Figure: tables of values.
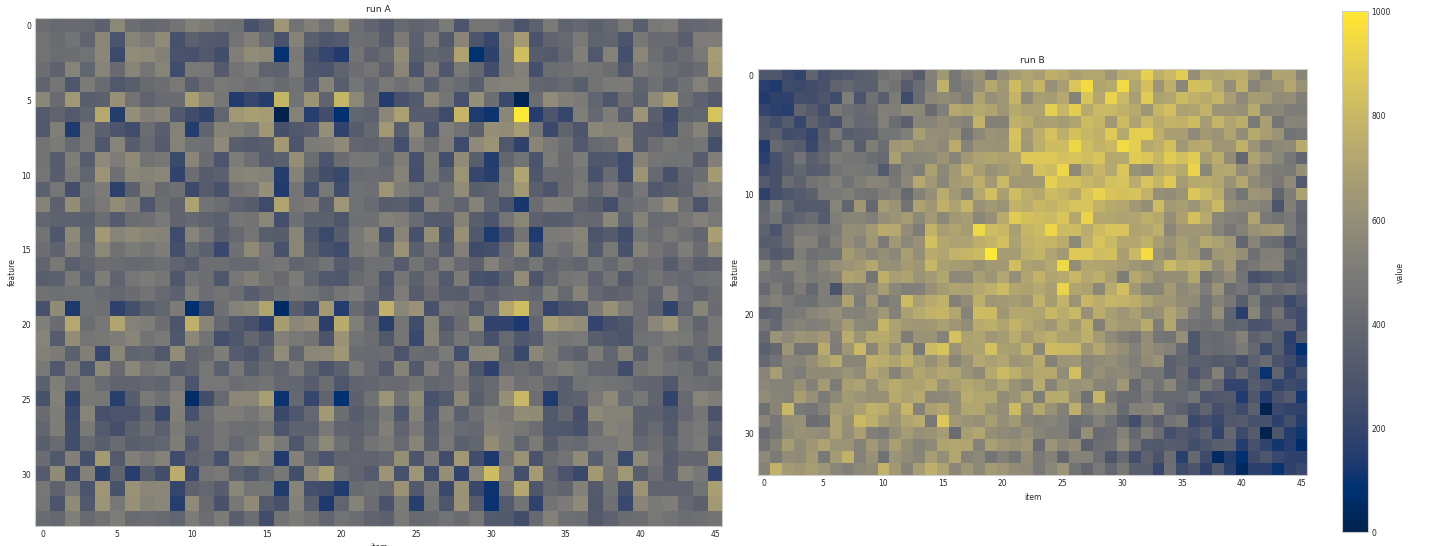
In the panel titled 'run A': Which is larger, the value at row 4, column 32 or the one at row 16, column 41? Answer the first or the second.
the first
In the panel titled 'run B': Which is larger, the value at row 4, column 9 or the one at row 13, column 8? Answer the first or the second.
the second
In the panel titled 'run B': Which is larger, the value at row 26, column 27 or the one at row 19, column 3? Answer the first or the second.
the first
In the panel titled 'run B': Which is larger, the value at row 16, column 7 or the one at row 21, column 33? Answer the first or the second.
the first
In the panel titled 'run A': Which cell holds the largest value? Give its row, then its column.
6, 32
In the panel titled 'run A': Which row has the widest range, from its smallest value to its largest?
6
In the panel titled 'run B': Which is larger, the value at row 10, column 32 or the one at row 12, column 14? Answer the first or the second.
the first
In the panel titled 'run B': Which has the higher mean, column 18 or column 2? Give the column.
18
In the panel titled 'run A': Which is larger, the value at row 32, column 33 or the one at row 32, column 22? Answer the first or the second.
the second
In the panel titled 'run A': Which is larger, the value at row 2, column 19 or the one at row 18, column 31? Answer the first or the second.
the second
